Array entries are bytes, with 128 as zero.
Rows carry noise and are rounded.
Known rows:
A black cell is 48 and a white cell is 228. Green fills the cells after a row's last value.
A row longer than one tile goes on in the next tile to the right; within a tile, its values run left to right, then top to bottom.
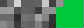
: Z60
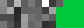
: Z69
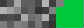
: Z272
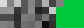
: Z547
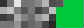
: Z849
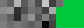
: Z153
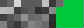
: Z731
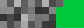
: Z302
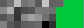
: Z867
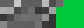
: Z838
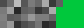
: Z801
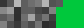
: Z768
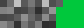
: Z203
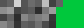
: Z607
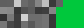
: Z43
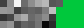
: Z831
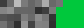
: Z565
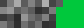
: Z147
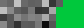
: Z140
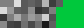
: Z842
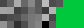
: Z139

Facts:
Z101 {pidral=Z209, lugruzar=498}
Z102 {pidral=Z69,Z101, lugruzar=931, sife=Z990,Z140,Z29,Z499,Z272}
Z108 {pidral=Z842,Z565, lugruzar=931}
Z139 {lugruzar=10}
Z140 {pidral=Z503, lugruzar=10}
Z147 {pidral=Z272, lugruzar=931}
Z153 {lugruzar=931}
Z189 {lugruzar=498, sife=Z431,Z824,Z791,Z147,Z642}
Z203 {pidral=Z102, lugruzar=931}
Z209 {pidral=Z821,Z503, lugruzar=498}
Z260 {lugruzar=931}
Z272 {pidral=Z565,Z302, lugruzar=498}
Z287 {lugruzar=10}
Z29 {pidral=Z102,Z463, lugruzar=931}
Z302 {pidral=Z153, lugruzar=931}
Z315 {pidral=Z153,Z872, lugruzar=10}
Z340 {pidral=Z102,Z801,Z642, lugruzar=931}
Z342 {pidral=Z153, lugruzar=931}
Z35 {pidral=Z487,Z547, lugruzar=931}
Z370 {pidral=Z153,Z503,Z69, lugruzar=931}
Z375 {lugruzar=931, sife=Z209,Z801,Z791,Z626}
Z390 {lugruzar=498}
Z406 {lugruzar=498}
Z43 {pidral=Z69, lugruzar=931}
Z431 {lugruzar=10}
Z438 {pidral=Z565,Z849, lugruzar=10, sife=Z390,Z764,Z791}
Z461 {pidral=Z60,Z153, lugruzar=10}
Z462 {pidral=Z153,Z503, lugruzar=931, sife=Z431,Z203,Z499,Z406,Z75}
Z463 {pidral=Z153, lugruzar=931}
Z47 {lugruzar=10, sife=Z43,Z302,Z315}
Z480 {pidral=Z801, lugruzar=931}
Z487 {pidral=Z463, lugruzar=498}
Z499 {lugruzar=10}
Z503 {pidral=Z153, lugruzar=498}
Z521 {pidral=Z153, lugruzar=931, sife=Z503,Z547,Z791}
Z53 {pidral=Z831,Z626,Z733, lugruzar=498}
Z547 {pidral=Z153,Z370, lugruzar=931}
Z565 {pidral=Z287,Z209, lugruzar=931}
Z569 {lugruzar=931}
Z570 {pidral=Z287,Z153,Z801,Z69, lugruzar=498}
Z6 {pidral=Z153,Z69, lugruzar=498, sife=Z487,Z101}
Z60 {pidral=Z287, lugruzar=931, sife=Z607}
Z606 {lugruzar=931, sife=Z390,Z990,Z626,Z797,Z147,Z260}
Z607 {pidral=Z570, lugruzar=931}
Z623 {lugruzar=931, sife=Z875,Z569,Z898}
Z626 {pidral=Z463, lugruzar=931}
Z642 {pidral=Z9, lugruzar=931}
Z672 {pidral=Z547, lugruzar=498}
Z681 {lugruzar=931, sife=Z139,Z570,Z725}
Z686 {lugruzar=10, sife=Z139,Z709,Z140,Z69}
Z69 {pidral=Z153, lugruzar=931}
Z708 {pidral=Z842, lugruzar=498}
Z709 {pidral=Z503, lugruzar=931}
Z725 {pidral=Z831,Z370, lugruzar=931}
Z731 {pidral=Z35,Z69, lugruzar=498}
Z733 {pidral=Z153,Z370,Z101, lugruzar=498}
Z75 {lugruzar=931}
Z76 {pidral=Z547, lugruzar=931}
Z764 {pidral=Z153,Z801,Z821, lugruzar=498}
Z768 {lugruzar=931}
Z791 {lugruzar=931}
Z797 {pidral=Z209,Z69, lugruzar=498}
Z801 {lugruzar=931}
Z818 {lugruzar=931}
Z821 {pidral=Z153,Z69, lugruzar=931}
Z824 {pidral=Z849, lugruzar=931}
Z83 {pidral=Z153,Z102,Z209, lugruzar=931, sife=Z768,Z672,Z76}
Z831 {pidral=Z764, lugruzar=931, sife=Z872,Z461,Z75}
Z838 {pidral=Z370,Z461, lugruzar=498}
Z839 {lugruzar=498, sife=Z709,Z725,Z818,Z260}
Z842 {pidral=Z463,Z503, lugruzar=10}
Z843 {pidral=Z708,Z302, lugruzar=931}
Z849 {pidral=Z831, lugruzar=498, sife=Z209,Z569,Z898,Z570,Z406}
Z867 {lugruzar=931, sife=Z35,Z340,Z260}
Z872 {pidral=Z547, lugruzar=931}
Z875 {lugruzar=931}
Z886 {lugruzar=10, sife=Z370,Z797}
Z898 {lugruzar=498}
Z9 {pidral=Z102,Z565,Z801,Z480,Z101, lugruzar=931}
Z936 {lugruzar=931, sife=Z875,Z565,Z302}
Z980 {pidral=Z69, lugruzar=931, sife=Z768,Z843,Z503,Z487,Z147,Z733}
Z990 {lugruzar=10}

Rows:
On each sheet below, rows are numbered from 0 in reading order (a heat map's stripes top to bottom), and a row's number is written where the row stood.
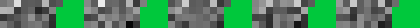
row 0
Z672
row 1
Z462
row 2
Z980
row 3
Z725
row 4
Z342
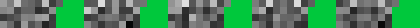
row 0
Z709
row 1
Z461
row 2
Z35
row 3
Z821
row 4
Z75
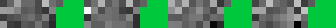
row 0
Z101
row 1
Z487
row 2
Z521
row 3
Z686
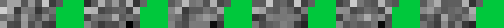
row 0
Z626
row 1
Z886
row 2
Z681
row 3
Z6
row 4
Z47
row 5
Z102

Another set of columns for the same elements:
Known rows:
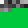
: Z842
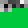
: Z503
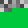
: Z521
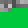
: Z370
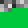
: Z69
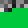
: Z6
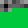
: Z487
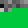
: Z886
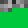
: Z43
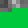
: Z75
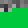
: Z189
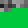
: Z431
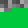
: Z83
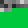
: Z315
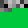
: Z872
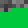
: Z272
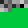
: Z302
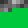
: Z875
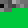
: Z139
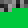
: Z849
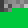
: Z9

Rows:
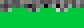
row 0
Z708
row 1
Z839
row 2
Z438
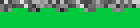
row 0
Z764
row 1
Z76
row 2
Z570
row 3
Z60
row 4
Z463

